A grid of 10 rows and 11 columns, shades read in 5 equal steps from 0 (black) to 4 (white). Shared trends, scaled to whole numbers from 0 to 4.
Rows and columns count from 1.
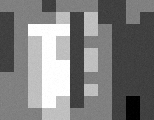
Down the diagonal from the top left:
2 2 4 4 3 1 2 2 1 0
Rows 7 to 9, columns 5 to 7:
4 1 2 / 4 1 3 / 3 1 2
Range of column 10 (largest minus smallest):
2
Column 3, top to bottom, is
2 2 4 3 3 3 3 3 3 2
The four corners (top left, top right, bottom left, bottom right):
2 2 2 1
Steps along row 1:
same same down up same same down same up same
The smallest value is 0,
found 2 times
